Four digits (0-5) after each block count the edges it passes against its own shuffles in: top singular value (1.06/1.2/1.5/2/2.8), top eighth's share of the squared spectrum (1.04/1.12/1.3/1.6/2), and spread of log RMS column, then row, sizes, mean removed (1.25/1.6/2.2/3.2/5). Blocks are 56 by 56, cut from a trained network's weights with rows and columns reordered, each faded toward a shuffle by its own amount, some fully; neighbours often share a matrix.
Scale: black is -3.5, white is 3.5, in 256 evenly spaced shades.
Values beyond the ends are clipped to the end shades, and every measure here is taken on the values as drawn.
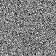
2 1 0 0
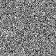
2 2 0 1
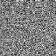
3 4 1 2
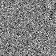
0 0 0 0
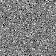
0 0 0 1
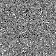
1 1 1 0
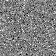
0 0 0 0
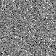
1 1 0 0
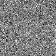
1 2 2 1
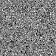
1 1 1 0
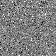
0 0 0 0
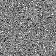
0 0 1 0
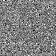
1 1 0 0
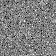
0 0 0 0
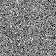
1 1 0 0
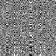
4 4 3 2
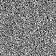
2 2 0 0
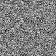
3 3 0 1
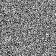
0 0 0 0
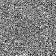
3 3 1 2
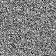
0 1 0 0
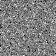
0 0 0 0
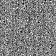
1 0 0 0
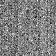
2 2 0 1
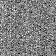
1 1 0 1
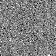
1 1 0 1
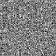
3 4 2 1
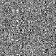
3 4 2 2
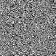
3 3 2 1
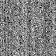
2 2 0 1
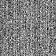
3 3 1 2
